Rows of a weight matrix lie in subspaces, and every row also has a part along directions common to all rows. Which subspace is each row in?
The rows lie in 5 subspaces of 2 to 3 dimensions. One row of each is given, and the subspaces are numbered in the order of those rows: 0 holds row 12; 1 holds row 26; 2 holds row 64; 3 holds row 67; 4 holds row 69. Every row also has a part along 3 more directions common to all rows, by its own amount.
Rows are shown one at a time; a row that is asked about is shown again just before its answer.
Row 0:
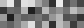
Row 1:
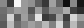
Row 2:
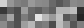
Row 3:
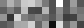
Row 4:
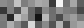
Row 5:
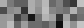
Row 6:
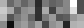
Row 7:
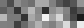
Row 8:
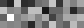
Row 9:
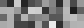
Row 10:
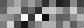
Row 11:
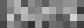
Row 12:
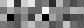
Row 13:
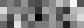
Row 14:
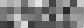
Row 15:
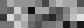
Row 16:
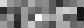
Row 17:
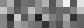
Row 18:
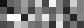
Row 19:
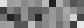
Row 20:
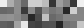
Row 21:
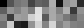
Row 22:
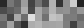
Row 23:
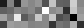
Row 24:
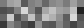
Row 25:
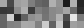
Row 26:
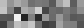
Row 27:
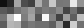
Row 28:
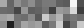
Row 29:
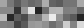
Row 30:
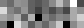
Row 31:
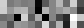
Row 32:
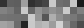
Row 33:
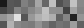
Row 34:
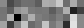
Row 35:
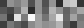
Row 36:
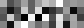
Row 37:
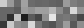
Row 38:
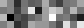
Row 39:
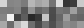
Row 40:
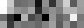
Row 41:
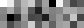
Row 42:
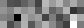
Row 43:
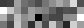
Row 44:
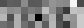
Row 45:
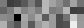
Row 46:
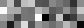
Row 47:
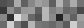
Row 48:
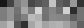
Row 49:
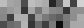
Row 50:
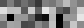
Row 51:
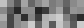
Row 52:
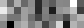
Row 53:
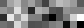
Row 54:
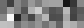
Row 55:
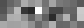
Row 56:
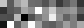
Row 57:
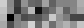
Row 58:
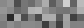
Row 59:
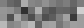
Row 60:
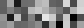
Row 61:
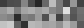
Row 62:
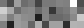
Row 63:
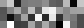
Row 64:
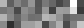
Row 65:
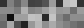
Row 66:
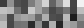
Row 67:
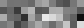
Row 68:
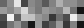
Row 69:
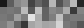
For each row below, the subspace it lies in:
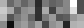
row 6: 2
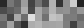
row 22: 4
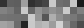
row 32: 4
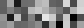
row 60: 1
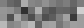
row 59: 3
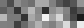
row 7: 3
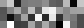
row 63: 2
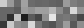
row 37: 1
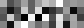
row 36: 1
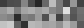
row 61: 4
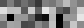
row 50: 2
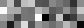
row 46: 0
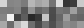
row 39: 4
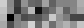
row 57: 3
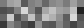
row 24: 3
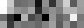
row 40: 0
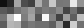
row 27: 0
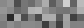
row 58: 1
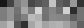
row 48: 4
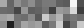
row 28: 2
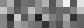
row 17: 1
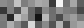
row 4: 0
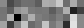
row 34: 1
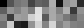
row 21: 4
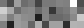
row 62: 2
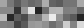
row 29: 3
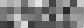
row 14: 4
